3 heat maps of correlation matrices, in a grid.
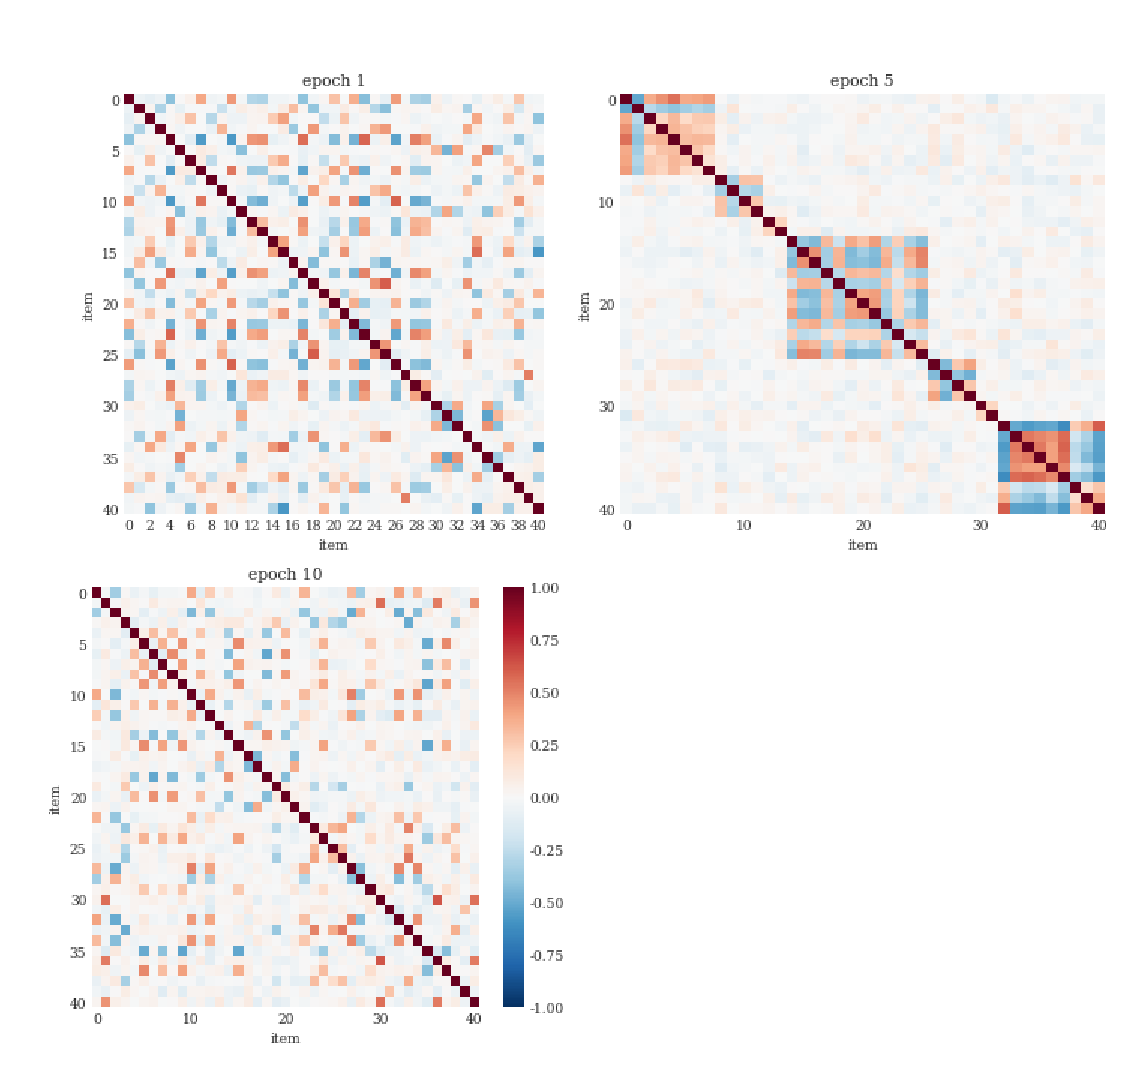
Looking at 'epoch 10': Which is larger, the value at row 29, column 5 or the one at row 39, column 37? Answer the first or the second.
the first
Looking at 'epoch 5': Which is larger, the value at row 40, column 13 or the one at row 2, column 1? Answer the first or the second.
the first
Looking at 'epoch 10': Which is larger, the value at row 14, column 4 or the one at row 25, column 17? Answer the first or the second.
the second
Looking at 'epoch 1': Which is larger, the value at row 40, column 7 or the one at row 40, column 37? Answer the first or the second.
the first
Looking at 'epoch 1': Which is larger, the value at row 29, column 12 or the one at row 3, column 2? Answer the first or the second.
the first
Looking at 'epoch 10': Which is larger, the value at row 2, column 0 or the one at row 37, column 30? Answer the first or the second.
the second
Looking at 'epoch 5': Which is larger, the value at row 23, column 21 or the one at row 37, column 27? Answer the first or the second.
the first
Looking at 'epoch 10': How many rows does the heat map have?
41
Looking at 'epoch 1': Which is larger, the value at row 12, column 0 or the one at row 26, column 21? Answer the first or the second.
the second
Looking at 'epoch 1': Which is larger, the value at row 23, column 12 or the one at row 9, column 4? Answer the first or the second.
the first
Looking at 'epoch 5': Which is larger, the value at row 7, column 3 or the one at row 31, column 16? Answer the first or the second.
the first
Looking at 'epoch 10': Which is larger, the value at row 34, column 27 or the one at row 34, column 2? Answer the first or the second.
the first
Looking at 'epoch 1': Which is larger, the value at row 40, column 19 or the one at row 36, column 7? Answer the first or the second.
the first
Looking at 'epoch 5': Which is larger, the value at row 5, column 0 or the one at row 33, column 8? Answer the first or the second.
the first
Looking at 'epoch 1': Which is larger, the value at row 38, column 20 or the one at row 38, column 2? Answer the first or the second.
the first
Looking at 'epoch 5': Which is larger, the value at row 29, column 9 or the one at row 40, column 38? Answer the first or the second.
the second
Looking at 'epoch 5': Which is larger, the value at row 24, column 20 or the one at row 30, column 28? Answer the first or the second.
the second
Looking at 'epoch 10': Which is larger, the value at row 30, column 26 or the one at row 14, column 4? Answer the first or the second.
the first
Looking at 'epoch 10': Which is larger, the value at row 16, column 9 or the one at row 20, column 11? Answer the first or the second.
the second
